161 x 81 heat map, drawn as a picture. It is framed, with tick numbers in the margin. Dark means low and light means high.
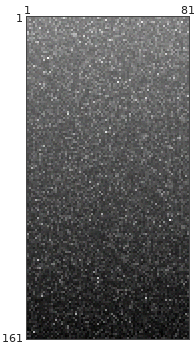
Values rise toward the top. Overall the values sit about 30% of the way up the scale. No row or column stands out. No regular stripes run through it.
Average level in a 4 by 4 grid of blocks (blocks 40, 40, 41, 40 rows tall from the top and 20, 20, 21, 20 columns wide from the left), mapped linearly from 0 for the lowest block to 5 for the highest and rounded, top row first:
5555
3333
2222
0000
